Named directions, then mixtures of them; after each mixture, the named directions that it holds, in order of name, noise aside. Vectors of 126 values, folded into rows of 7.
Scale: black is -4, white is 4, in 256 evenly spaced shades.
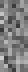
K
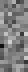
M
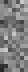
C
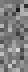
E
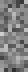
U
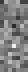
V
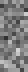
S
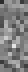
S, V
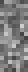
K, M, V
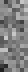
C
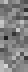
C, S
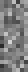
C, M, S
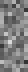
M, S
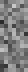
C, K, M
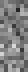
E, V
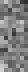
C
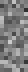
M, S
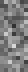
M, S, V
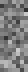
S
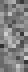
M, V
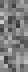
K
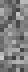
C, E, K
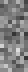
C, M, S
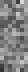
C, K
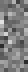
M, S, U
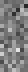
E
